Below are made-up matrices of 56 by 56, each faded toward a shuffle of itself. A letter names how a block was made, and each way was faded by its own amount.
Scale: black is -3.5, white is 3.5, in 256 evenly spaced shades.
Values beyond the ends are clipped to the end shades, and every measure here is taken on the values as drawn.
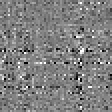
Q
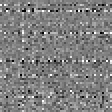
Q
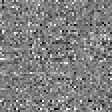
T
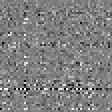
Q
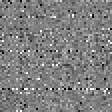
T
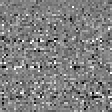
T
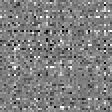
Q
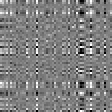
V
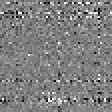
Q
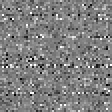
T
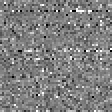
T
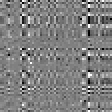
V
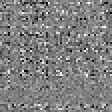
Q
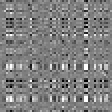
V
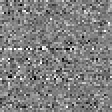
T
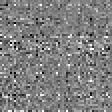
Q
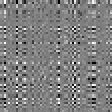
V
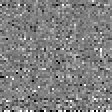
T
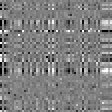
V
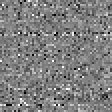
T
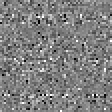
T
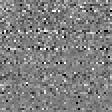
T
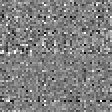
Q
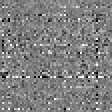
Q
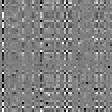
V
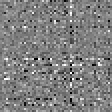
Q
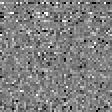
T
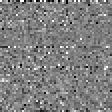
T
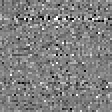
T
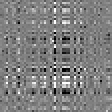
V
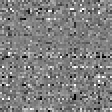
Q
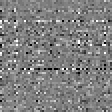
Q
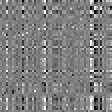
V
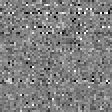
T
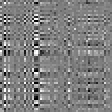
V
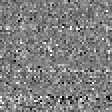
T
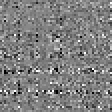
Q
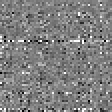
Q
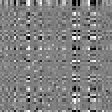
V
